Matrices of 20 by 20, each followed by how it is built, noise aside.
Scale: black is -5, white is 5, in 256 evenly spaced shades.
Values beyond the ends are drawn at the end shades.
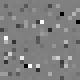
sparse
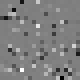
sparse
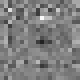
low rank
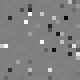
sparse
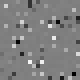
sparse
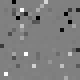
sparse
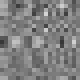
low rank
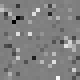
sparse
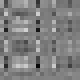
low rank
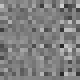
low rank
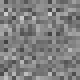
low rank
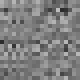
low rank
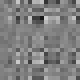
low rank
